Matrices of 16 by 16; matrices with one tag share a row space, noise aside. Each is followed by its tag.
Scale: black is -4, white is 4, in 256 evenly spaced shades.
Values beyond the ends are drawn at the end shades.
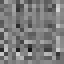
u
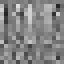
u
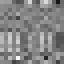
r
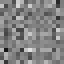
u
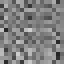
u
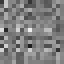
u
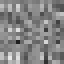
r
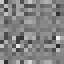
u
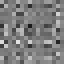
u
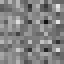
r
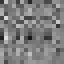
u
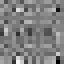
u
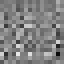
u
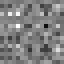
r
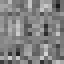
r
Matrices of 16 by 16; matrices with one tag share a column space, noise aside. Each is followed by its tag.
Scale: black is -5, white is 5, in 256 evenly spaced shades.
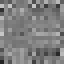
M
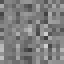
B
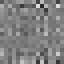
M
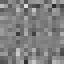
M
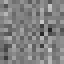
B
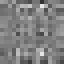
M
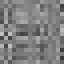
B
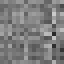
B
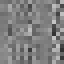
B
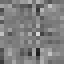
M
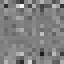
M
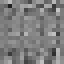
M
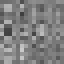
B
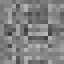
B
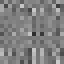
M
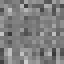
M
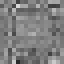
M
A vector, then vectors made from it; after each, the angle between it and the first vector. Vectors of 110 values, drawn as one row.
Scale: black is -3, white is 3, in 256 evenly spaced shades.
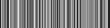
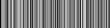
partly aligned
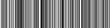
partly opposed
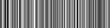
partly aligned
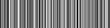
nearly parallel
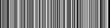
nearly parallel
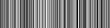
partly aligned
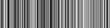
orthogonal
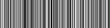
partly aligned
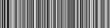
partly aligned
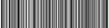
nearly opposite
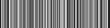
nearly parallel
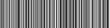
partly opposed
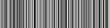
partly opposed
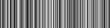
partly aligned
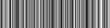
partly opposed
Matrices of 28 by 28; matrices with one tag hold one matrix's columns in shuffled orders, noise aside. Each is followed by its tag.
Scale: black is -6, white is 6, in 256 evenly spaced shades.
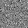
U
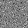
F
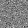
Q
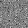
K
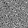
F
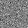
F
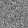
F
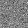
F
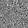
U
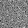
K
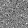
U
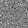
U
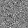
F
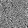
K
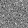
U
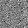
K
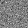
F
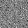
K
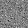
K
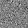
U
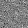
Q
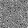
K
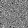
Q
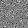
Q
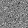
F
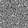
U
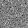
U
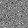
F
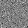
Q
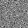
Q
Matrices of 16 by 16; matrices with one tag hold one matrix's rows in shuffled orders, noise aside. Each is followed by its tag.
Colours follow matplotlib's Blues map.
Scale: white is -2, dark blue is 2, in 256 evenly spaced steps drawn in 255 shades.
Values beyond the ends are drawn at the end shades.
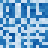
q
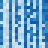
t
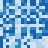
q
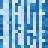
t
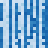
t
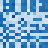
q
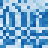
q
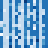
t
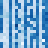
t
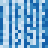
t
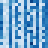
t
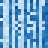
t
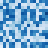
q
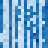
t
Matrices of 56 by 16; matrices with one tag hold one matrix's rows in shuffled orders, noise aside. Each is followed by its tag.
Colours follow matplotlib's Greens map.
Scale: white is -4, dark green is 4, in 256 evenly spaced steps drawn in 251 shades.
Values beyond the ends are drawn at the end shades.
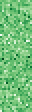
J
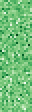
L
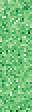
L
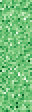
L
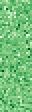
J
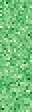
J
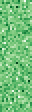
L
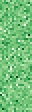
L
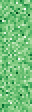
L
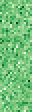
L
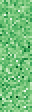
L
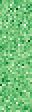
L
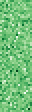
L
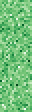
L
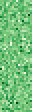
L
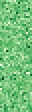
J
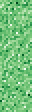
L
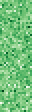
J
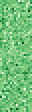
L
